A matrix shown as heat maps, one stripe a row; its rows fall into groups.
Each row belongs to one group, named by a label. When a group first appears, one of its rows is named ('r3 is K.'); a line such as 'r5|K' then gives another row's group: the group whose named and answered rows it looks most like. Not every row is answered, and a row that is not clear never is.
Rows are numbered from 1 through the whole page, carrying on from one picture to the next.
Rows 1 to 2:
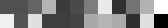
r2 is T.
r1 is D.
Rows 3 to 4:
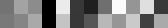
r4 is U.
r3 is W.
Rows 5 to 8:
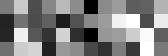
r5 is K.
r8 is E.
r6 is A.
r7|W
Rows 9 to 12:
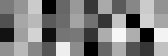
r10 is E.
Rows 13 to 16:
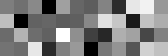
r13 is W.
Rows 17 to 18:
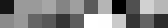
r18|T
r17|D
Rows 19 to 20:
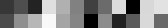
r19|K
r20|D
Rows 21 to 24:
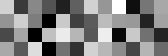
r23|D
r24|T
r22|U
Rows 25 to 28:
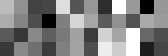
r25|U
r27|A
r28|A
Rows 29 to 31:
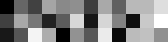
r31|D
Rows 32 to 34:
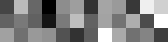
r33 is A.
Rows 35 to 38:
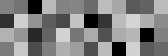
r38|D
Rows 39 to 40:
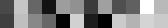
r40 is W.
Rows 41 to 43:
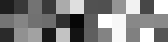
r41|A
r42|T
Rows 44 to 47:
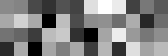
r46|K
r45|U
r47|D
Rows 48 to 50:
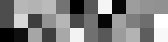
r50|A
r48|D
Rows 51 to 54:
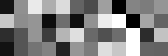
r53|A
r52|T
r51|D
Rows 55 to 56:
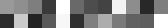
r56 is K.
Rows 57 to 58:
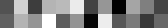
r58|D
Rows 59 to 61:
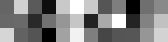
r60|K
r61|E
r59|E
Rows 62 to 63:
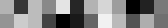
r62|T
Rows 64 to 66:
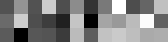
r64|K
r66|A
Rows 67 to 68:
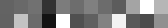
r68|U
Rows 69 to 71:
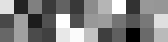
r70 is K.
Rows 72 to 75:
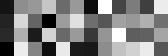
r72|D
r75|W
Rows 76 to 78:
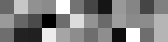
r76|U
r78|D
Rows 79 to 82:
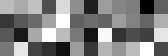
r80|K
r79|U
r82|W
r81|D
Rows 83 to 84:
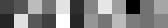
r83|T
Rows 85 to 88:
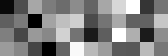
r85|A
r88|E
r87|U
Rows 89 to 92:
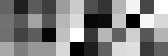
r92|U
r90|E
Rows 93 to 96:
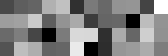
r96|W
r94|E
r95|E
